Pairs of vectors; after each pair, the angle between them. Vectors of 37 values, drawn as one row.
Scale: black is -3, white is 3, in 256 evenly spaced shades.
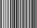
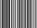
nearly opposite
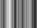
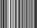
partly aligned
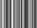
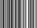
partly opposed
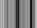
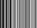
partly opposed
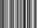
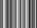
orthogonal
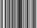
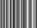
partly opposed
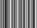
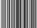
orthogonal
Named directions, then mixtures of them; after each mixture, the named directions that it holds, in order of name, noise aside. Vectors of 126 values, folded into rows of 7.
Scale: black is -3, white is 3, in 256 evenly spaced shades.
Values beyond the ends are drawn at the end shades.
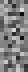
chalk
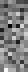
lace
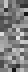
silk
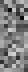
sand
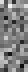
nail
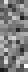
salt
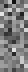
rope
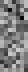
sand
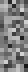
chalk, rope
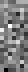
lace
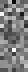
rope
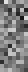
sand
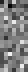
nail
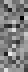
lace, sand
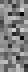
chalk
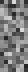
chalk, nail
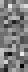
chalk, nail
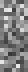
chalk, sand, silk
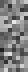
chalk, nail, silk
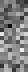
lace, silk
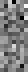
nail, rope, sand
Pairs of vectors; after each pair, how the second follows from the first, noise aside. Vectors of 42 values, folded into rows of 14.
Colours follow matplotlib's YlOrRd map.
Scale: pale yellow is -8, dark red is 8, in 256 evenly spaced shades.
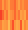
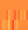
partly zeroed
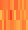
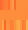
partly zeroed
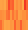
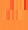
partly zeroed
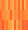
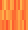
shuffled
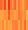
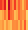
scaled up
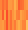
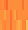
partly zeroed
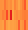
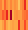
scaled up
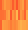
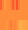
partly zeroed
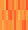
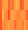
shuffled
